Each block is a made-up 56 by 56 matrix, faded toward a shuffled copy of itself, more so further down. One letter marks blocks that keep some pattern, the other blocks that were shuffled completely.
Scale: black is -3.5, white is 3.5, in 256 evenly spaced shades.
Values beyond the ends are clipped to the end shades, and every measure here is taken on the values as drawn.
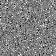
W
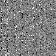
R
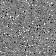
W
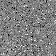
W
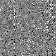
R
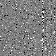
R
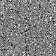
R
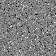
W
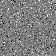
W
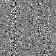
R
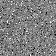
W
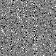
R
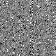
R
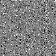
R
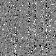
R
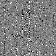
R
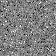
W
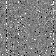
R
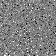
W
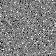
W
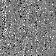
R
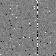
R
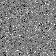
W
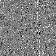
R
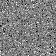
W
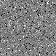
W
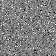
W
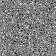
W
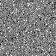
W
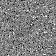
W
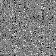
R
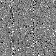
R
